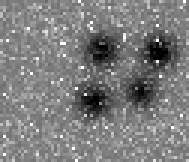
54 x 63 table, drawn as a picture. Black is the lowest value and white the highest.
Mirror symmetry: none. Stripes: none. Dips: four. Histogram: heavy tails on both sides.
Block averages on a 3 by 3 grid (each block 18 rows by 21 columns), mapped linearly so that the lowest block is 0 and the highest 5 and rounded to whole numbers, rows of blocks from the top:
532 | 500 | 545
